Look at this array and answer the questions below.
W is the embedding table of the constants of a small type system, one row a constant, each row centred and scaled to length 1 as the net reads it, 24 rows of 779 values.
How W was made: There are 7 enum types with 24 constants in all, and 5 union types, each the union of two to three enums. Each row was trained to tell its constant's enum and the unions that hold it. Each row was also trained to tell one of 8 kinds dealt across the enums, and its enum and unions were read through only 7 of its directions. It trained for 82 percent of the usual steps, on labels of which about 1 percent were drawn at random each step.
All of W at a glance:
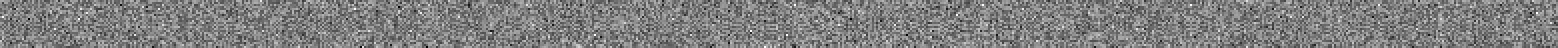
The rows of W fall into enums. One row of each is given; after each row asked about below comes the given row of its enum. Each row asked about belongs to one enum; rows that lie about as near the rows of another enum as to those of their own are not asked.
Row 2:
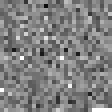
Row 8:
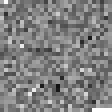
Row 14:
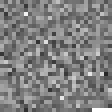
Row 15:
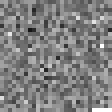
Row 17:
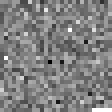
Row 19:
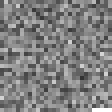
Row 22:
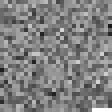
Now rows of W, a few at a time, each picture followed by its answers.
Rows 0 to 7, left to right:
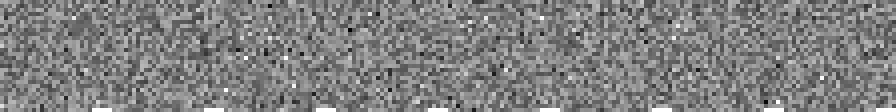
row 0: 15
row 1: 15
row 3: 17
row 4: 19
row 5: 2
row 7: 19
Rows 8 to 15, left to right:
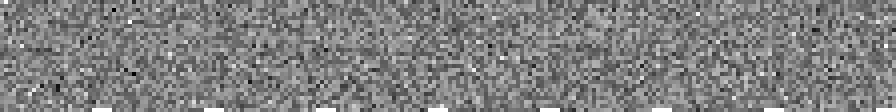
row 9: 14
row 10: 2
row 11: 8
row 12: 14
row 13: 8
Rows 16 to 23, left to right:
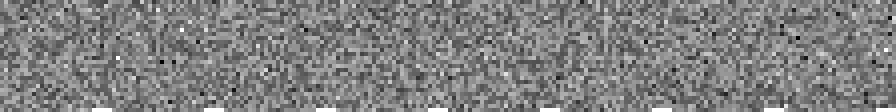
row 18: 19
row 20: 14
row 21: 17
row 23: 22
